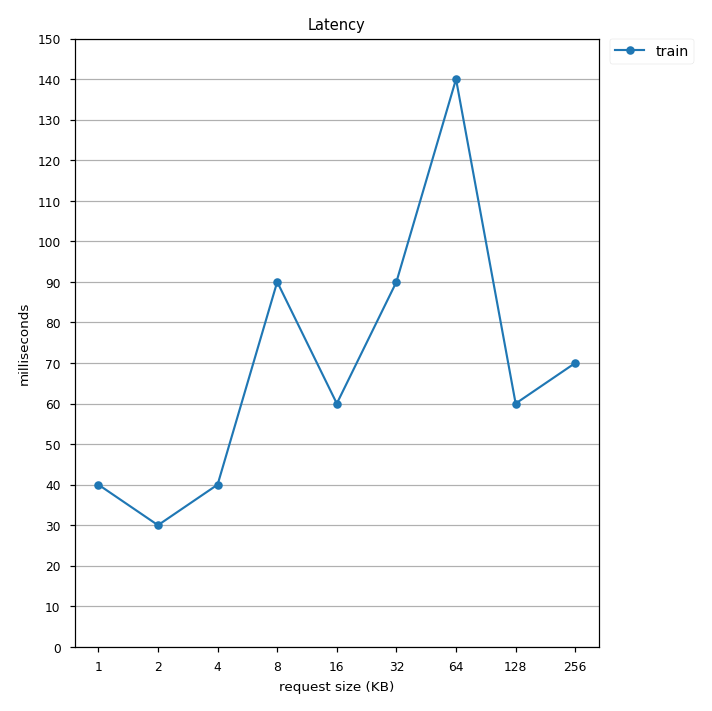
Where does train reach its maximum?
64
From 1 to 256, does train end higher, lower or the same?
higher
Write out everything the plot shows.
Title: Latency
x-axis: request size (KB), ticks 1 2 4 8 16 32 64 128 256
y-axis: milliseconds, ticks 0 10 20 30 40 50 60 70 80 90 100 110 120 130 140 150
Legend: train
Values:
train: 40 30 40 90 60 90 140 60 70
